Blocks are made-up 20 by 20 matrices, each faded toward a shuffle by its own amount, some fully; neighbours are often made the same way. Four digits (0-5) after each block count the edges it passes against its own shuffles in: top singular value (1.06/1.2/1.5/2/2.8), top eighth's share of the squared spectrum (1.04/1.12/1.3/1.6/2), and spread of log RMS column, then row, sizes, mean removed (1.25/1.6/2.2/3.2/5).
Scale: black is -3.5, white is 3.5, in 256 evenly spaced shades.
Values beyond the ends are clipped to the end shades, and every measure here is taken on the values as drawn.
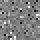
0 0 0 0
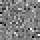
0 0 0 0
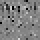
2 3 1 1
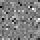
2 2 0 1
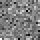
1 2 0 0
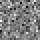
2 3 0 0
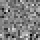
2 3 1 1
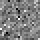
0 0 0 0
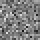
1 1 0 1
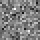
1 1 0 0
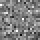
1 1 0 0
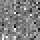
2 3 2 0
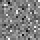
1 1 1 0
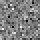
1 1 0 0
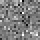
2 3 0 0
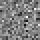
0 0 0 0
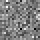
2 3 0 1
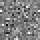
0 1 0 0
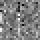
3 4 2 0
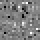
2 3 0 0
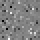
0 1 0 0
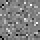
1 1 0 0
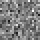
2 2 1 0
